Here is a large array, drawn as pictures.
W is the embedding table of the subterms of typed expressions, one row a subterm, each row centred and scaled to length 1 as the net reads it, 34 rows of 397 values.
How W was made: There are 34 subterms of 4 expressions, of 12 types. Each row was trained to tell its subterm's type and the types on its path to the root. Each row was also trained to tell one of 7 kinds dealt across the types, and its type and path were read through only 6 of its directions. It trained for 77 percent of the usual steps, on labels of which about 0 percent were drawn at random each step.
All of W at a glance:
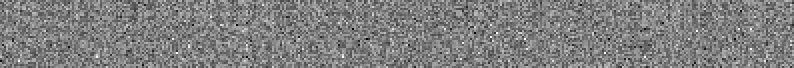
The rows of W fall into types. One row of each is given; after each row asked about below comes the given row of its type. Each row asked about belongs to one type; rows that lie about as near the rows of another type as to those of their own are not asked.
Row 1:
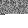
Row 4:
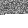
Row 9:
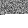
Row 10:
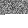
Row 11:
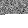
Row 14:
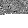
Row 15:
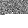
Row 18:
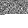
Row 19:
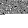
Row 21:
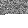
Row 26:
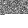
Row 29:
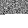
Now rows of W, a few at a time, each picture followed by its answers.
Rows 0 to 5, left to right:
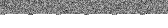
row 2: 9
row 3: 19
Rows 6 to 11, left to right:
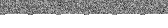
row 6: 29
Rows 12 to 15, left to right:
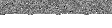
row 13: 9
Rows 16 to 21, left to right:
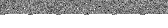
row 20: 14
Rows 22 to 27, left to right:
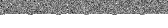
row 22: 14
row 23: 14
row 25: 15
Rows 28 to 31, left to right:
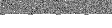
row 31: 15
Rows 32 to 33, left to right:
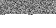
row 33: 9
